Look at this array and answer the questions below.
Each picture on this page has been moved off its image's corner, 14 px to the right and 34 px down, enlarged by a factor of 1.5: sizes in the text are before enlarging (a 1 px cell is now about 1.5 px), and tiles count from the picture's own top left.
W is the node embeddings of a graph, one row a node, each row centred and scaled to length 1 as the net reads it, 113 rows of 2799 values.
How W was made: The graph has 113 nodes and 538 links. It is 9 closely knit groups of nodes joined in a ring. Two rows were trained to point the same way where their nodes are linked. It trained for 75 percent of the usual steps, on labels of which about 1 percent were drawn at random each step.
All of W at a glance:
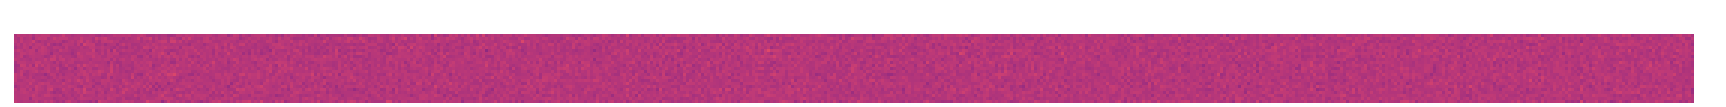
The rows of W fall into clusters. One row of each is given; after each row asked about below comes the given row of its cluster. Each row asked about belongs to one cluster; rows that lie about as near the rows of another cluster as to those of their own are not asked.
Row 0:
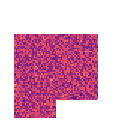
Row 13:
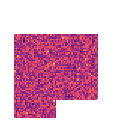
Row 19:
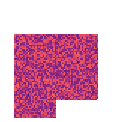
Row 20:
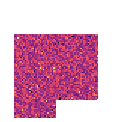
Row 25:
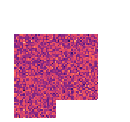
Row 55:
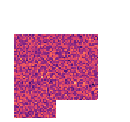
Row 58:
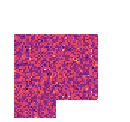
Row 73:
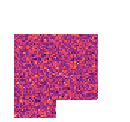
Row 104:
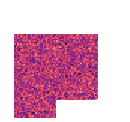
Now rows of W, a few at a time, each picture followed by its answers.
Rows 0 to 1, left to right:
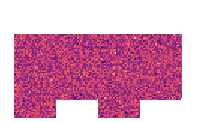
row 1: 0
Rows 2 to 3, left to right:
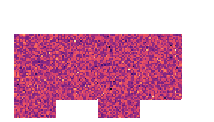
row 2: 25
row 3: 58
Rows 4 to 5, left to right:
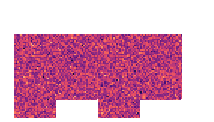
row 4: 104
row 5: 104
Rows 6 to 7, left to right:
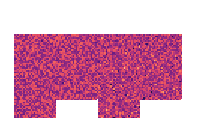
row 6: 73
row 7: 20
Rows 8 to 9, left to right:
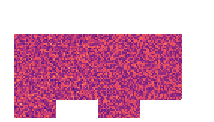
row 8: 55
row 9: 73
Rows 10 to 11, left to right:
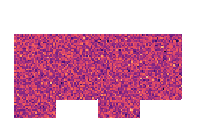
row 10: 73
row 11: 13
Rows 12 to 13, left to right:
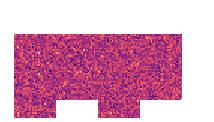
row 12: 104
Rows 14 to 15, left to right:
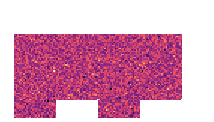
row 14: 20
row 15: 58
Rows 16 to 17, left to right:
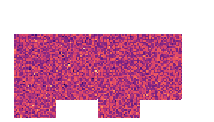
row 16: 25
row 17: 25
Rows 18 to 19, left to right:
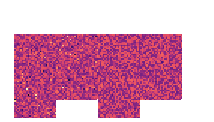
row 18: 58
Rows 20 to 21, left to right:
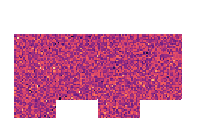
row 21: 25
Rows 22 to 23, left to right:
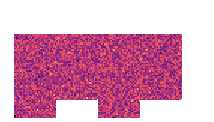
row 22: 73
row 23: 20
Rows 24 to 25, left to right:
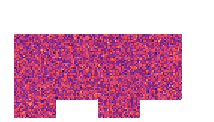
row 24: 55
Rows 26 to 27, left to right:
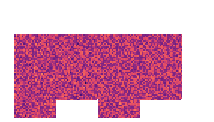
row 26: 0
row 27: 0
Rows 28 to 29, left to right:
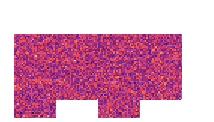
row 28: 19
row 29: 25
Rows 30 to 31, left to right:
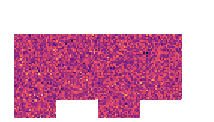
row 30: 104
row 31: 25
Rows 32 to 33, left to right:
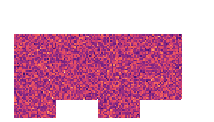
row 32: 73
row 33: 13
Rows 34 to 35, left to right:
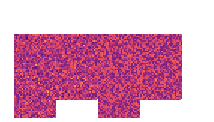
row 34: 73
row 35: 20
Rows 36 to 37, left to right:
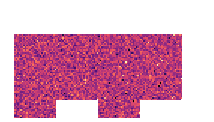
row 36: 13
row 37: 0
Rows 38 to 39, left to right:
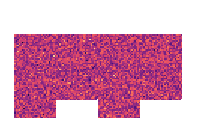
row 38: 19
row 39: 19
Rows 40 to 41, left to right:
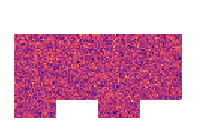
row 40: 19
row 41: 55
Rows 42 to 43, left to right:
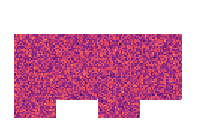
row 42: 0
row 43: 20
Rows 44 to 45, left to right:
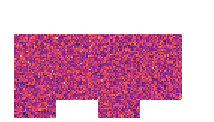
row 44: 104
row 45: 58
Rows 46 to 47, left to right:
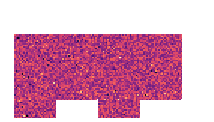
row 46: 55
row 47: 25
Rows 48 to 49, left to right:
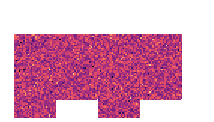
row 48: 58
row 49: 20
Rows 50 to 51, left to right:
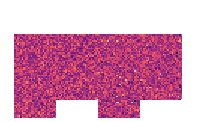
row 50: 20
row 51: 58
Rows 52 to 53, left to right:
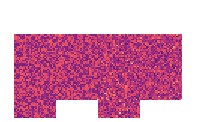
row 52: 58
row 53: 104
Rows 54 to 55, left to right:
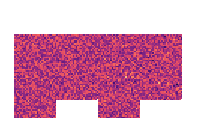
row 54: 73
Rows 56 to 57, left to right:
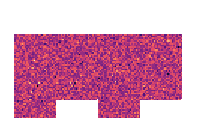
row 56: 20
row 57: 13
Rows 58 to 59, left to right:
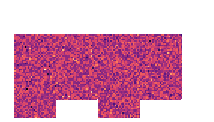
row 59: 13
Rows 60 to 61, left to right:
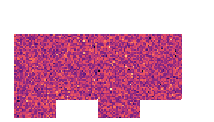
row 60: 13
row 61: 58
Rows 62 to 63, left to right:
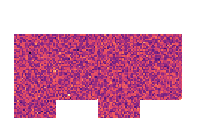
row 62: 20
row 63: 104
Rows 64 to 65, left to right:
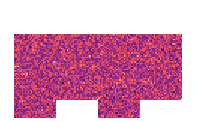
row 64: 73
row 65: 19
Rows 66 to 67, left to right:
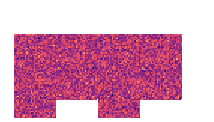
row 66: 19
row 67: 19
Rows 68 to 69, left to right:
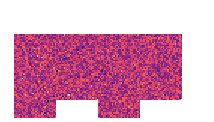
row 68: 20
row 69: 13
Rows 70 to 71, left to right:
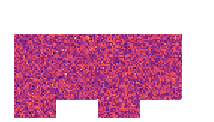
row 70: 55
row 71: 104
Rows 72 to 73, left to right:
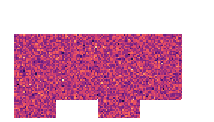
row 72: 25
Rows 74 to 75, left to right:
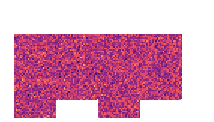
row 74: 19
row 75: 13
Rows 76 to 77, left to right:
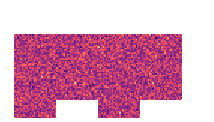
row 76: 55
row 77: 73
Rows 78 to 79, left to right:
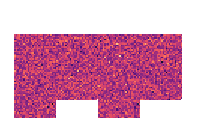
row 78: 13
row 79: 19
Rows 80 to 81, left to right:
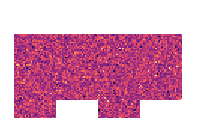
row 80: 25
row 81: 58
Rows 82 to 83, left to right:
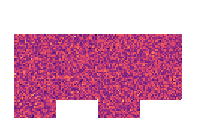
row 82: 0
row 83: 73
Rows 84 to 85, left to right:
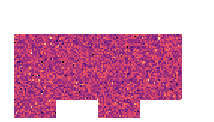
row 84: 0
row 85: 55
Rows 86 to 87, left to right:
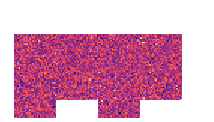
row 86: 104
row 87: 20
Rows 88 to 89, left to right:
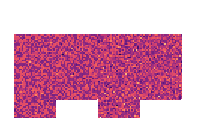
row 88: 58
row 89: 104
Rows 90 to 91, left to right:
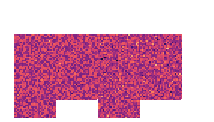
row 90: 58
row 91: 19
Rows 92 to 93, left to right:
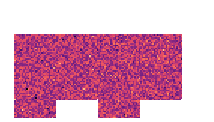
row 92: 58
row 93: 19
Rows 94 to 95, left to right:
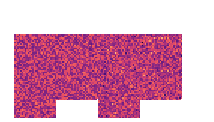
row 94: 0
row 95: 13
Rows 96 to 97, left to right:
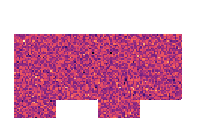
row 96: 58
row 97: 19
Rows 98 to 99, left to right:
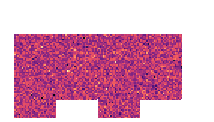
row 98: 25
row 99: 25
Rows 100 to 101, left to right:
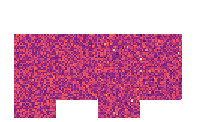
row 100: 0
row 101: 20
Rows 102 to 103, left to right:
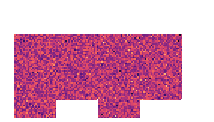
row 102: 13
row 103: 0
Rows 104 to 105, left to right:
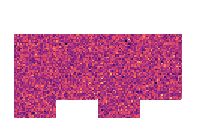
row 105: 73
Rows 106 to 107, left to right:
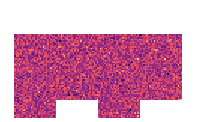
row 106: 20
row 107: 13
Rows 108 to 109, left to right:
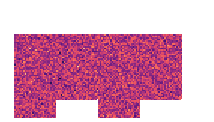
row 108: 25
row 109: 19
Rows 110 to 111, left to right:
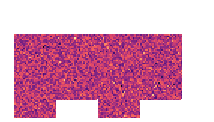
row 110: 55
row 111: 20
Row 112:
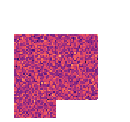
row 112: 19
